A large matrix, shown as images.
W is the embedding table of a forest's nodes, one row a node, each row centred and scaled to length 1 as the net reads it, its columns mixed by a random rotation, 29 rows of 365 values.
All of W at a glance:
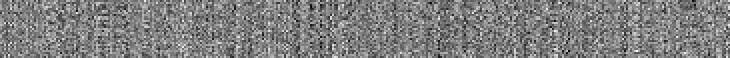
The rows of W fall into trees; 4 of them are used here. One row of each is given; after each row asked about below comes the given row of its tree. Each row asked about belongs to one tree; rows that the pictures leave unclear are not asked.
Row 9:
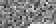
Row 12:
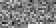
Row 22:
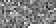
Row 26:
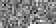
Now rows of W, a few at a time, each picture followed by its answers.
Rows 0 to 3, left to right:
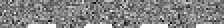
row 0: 12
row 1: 9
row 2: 12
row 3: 12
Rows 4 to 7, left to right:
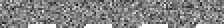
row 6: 26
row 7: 12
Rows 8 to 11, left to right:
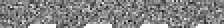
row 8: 9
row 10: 12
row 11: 22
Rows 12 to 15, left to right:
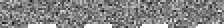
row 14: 9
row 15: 22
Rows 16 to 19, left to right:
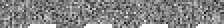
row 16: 9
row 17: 9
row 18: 12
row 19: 9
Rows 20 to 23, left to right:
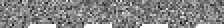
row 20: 26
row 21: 12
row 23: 12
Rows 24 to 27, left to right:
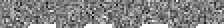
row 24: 22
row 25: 9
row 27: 22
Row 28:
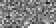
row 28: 22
